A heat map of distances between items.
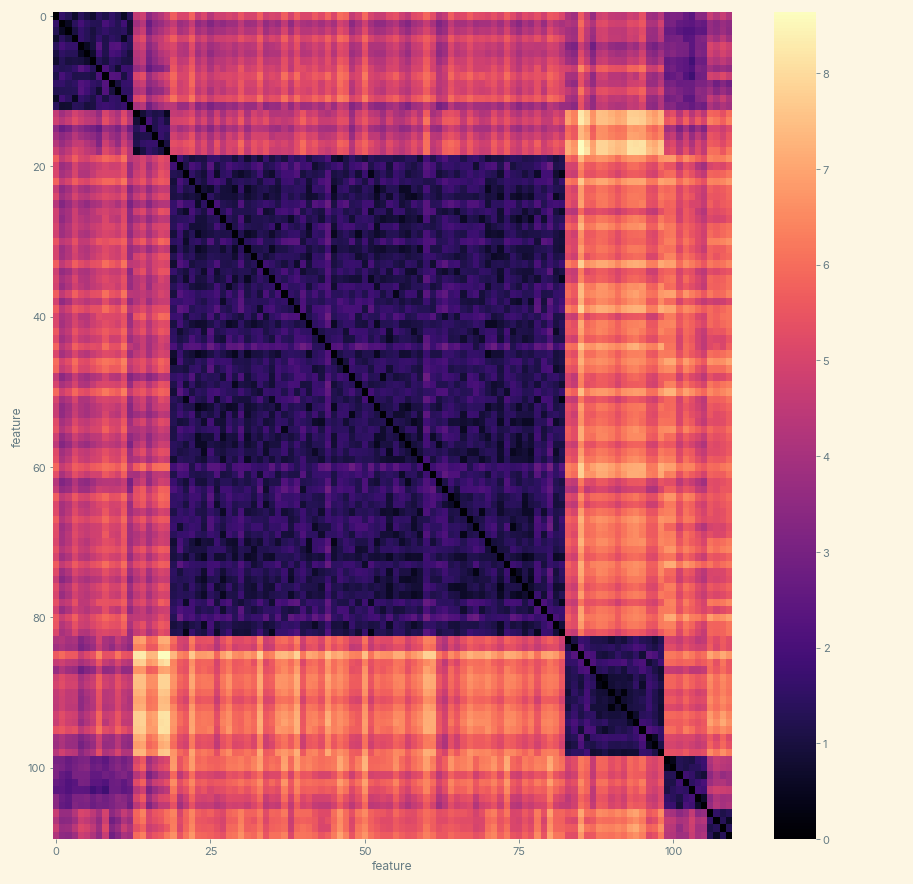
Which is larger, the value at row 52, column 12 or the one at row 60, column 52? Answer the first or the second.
the first
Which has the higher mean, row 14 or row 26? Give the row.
14
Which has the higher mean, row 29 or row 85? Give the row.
85
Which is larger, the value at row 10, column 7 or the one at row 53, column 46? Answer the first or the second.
the second
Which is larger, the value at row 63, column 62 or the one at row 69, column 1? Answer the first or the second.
the second
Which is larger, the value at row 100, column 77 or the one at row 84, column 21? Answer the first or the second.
the first
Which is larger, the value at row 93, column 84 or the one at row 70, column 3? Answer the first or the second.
the second
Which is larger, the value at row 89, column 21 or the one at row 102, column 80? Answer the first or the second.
the second
